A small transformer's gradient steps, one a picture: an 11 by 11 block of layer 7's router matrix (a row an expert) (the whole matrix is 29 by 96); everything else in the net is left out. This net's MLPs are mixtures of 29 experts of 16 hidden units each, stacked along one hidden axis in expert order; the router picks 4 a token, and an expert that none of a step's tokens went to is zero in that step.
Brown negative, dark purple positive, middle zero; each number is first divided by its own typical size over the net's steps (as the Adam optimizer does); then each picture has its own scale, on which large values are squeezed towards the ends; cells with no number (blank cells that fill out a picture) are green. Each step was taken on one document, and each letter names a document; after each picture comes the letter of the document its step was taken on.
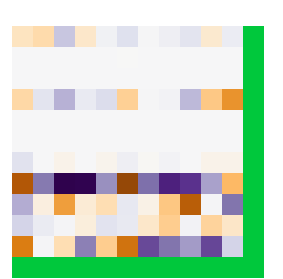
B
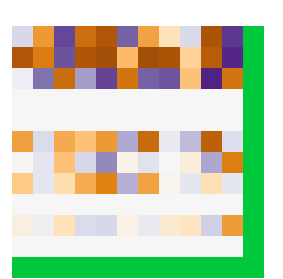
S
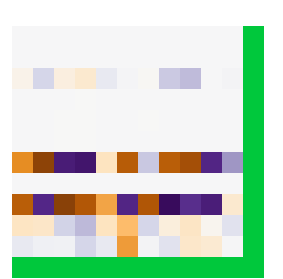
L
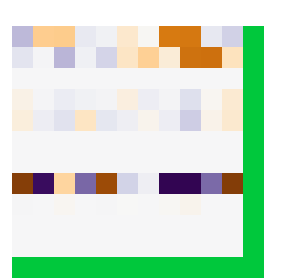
B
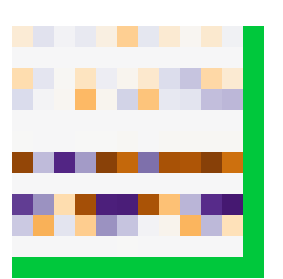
L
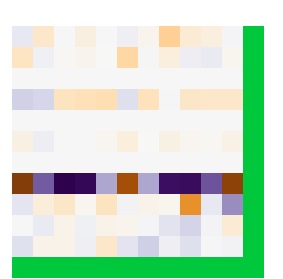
B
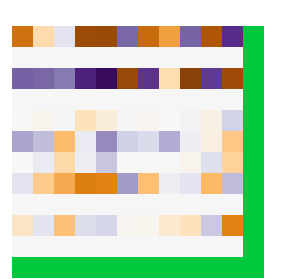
S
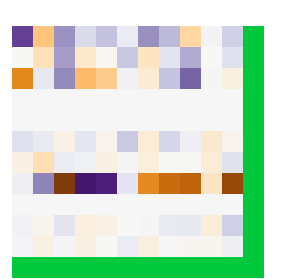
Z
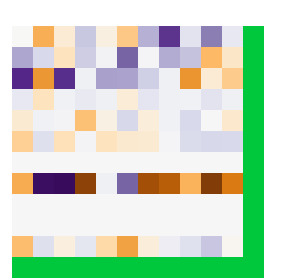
Z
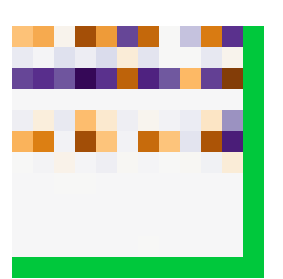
S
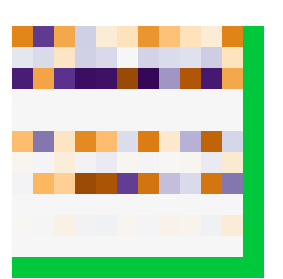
S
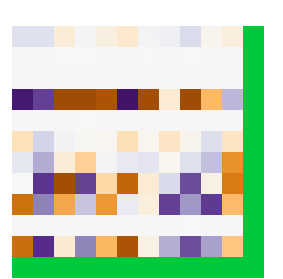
B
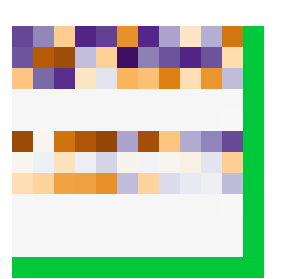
S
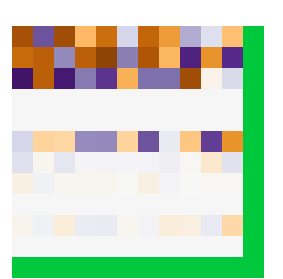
S
